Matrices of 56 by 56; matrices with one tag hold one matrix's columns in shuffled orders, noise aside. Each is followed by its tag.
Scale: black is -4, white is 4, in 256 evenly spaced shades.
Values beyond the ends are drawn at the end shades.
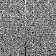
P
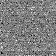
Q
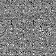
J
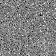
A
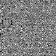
J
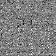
J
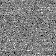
Q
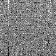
P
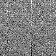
P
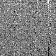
P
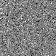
A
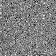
A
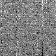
P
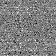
Q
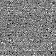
Q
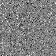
A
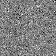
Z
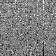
P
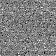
Q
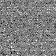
Q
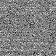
Q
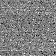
Q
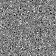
Z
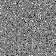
A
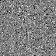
Z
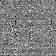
J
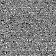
Q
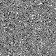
A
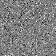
A
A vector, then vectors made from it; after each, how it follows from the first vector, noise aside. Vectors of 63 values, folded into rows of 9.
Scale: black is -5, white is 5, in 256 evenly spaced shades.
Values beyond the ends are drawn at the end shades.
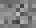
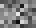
scaled up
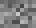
copied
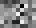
scaled up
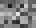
scaled up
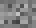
copied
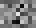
scaled up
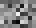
scaled up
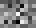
scaled up
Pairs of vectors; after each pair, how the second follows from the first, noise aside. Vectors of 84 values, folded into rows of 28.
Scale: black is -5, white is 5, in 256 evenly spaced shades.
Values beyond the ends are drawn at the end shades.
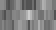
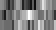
scaled up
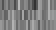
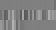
partly zeroed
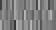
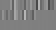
partly zeroed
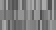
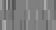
partly zeroed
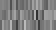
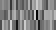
scaled up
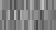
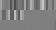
partly zeroed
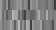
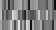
scaled up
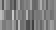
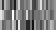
scaled up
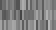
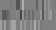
partly zeroed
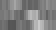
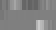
partly zeroed
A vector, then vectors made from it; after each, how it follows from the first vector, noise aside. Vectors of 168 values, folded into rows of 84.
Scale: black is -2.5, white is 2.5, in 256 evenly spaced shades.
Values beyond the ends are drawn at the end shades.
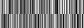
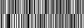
wrapped around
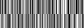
sign-scrambled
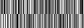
wrapped around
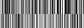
sign-scrambled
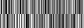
reversed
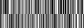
negated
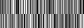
wrapped around
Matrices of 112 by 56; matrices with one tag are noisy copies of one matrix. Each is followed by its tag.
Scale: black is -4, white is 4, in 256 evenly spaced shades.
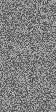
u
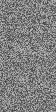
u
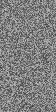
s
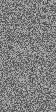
u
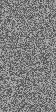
s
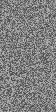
s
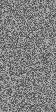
s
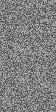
u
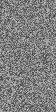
s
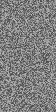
s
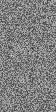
u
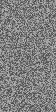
s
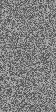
s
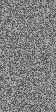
s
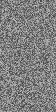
s
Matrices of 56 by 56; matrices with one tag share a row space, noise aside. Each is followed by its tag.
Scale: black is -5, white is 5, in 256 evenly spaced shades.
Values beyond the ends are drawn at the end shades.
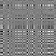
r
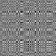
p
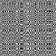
p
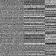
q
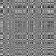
r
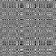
p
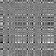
r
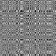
p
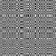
p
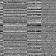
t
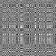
p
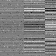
q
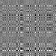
p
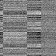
t
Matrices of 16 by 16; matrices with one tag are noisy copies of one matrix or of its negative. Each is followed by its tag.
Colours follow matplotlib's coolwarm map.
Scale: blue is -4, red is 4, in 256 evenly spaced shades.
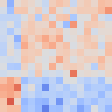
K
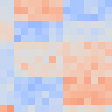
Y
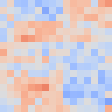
Y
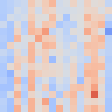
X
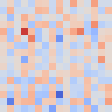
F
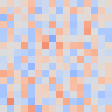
F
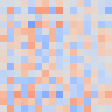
F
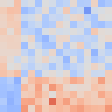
K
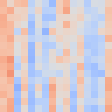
X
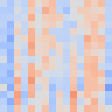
X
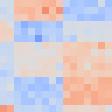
Y
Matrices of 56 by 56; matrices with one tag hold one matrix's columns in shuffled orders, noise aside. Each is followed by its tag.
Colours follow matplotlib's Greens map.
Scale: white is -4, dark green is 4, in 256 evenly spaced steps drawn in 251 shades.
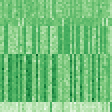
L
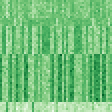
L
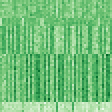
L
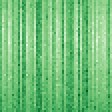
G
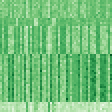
L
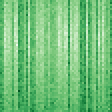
G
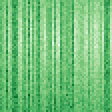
G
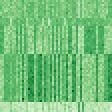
L
